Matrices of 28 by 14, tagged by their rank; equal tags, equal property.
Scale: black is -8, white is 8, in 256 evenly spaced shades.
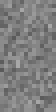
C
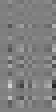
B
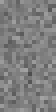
C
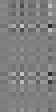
B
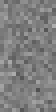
C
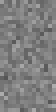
C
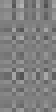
B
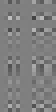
B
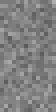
C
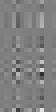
B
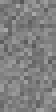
C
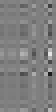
B
